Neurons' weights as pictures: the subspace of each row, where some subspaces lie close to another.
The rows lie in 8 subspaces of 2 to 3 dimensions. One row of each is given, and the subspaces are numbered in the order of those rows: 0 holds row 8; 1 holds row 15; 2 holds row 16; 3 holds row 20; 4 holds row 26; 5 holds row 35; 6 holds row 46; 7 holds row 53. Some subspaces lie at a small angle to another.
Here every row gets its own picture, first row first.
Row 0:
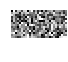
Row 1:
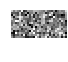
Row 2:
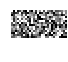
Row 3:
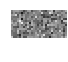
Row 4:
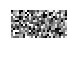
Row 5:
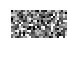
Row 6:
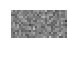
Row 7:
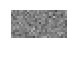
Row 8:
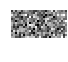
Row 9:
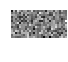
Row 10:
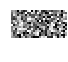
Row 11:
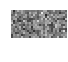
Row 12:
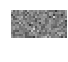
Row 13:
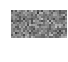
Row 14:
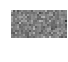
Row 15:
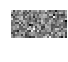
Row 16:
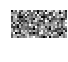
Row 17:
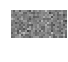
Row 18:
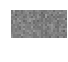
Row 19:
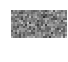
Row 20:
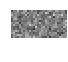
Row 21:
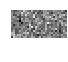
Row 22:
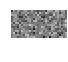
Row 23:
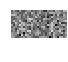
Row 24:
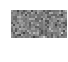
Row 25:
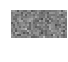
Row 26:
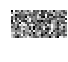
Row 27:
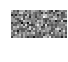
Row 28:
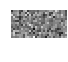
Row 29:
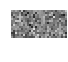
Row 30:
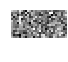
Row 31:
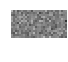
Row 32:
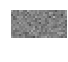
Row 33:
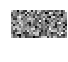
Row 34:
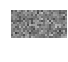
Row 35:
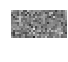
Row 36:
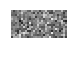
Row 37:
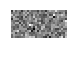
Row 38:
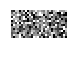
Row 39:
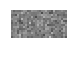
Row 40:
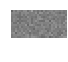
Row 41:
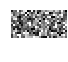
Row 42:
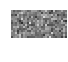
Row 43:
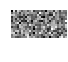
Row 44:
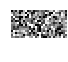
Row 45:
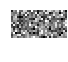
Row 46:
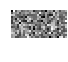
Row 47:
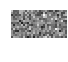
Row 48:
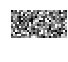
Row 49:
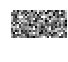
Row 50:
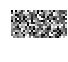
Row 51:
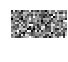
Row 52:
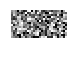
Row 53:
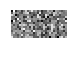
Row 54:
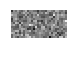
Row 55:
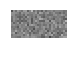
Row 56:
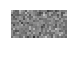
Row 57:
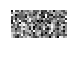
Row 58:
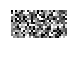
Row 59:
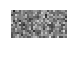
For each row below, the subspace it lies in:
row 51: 1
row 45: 2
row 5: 3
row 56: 5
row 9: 6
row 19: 0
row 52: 3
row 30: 0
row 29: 5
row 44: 0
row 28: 5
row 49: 2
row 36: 5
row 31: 6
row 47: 5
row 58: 7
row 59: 4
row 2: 4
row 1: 5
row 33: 3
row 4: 5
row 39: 0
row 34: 7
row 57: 4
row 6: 2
